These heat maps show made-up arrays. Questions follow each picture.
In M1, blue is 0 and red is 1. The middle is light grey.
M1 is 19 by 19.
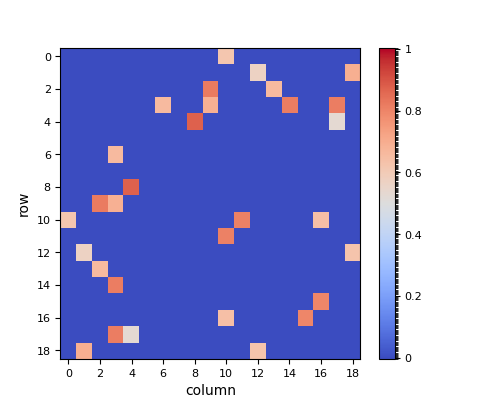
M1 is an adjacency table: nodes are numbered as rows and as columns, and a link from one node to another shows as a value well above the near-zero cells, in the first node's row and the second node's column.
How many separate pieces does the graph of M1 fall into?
5
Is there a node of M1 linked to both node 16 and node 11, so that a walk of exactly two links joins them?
yes
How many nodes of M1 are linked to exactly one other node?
7
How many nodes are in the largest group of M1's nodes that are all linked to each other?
3
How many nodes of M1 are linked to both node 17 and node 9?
1
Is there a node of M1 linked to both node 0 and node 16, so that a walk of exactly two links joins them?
yes
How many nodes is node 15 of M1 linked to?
1
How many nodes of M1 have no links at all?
2
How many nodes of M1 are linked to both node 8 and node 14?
0
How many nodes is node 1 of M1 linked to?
2
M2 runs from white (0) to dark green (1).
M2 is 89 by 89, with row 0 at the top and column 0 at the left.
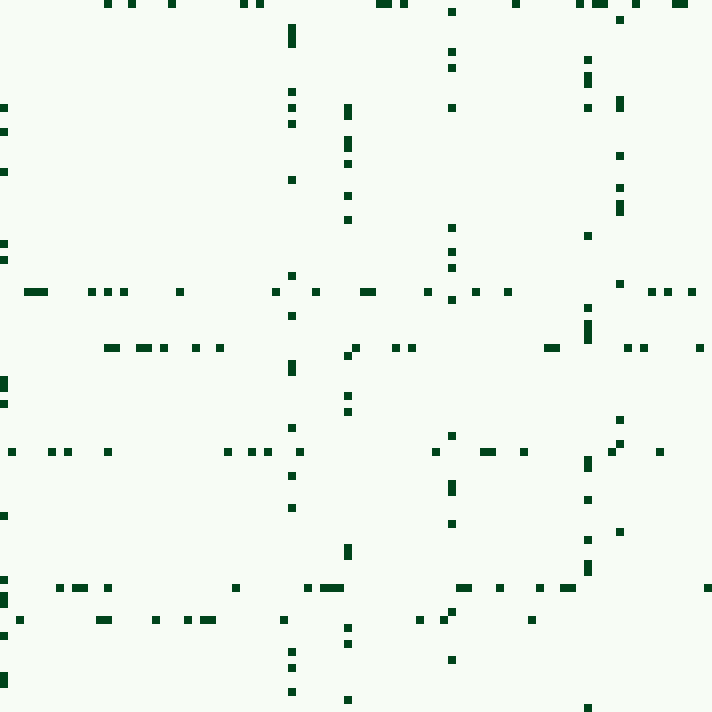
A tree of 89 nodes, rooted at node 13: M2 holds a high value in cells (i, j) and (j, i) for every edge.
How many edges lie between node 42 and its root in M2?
2
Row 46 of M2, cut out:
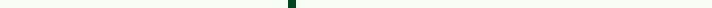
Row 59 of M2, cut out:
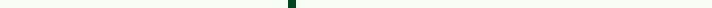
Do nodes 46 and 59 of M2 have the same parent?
yes
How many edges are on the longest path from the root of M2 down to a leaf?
2
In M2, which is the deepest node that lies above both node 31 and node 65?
56
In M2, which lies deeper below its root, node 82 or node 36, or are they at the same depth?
node 82
